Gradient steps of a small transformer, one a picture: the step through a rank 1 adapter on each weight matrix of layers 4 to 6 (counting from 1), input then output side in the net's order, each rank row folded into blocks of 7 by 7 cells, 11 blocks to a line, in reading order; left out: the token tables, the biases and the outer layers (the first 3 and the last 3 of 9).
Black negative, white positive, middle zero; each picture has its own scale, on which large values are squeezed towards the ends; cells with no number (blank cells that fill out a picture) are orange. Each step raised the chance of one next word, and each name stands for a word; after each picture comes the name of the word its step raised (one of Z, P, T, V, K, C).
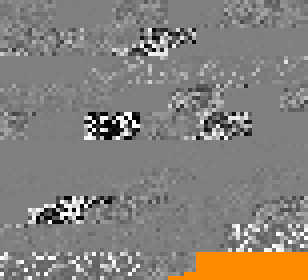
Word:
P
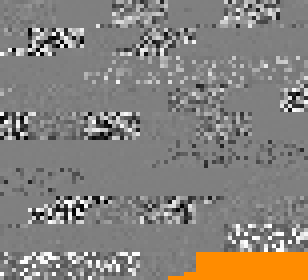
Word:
P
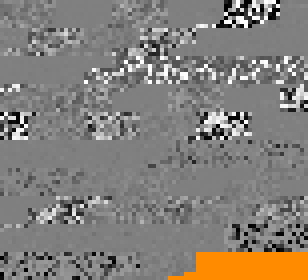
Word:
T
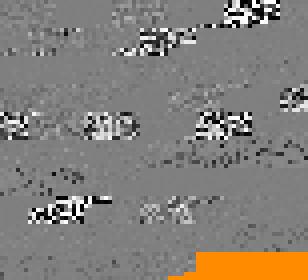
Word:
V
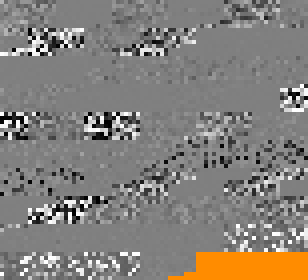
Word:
P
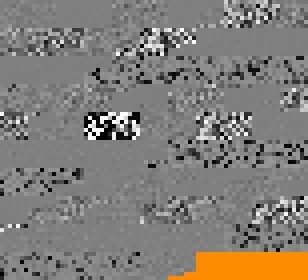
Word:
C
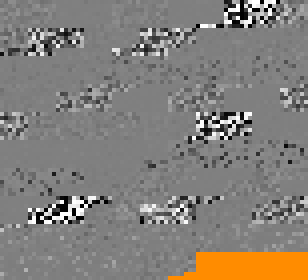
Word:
V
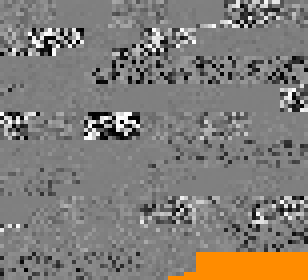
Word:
C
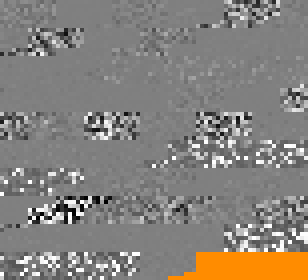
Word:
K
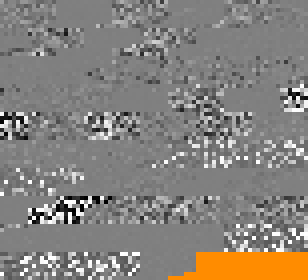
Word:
K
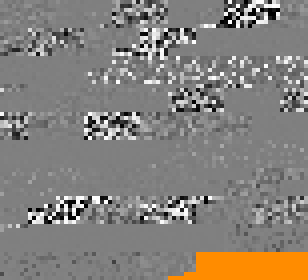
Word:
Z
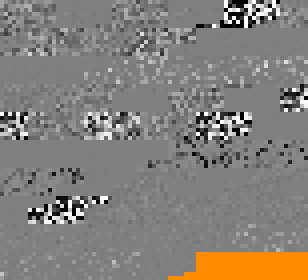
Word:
V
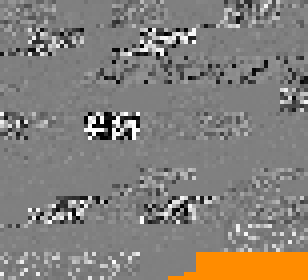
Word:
C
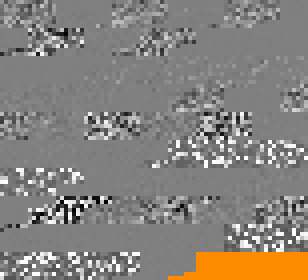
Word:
K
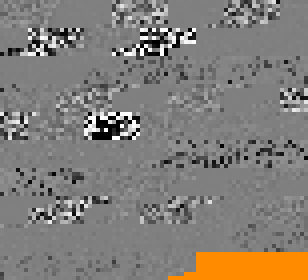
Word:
C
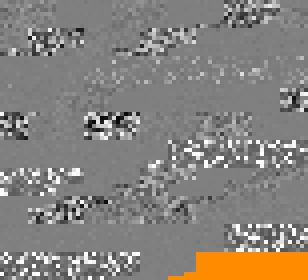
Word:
K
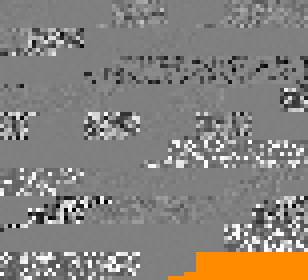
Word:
K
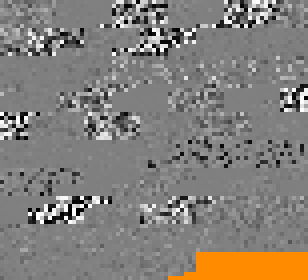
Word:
Z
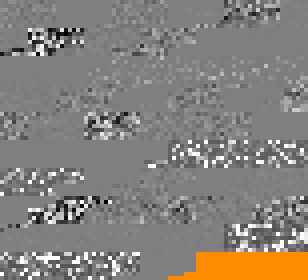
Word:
K
